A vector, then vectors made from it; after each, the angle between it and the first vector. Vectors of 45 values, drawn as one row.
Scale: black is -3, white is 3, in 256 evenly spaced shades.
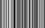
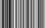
nearly opposite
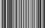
partly opposed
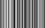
nearly parallel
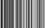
partly opposed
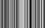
orthogonal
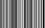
orthogonal
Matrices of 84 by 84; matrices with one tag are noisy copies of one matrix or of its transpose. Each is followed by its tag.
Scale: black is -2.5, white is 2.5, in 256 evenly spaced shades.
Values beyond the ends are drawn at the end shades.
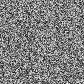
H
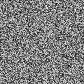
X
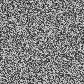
X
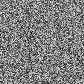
H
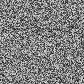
H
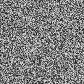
X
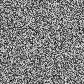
X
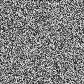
X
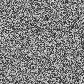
H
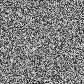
X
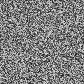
X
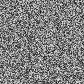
H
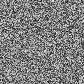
H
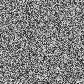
H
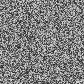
H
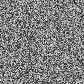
H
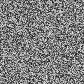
X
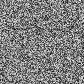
H
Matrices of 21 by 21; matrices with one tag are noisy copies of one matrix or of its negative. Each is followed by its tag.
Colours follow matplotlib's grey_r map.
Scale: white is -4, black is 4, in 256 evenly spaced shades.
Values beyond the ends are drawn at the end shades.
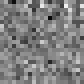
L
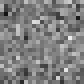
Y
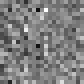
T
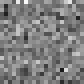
Y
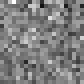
L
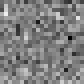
Y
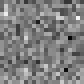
Y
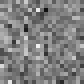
T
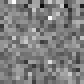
L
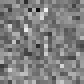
T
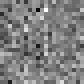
T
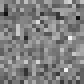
Y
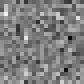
Y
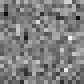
Y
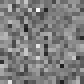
T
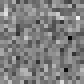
Y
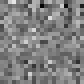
L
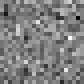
Y
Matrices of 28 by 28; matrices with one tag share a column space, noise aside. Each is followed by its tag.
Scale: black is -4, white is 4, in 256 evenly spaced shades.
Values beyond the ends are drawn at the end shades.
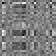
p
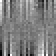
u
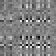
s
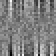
u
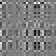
p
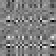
s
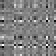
s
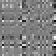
s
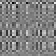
p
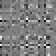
s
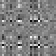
s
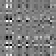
s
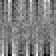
u
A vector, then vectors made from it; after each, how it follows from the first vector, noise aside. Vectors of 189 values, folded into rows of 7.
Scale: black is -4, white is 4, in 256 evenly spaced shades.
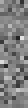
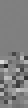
partly zeroed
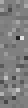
partly zeroed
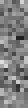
sign-scrambled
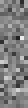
copied
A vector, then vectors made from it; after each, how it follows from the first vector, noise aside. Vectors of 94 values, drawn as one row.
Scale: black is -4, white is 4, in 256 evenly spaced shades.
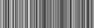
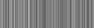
shrunk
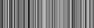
negated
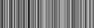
negated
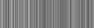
shrunk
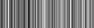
negated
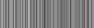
shrunk
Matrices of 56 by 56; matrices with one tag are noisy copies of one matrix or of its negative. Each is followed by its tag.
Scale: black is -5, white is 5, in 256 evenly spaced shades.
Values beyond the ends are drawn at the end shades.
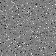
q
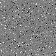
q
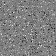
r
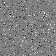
r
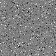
q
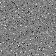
q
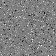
r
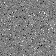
r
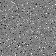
q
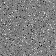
r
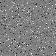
q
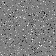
r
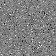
r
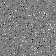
r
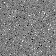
r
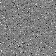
q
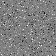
r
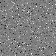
q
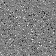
r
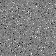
q
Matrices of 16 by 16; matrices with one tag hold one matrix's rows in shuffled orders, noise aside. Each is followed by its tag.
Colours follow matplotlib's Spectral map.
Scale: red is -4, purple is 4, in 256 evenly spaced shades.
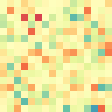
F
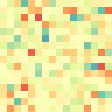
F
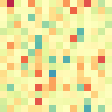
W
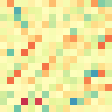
F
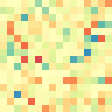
F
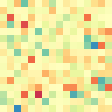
F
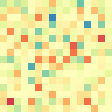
W
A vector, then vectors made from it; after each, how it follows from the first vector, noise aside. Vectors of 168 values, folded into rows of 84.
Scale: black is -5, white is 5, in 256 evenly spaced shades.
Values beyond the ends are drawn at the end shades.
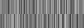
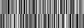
scaled up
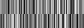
scaled up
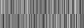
wrapped around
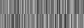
negated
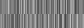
negated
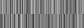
wrapped around
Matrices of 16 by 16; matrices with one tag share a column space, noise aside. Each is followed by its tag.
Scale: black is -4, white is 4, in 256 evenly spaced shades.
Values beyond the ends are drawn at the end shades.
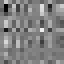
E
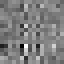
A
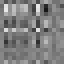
E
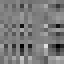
A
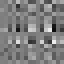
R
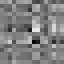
R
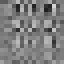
E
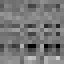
A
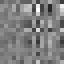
E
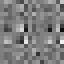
R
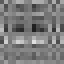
R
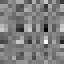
R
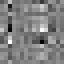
R
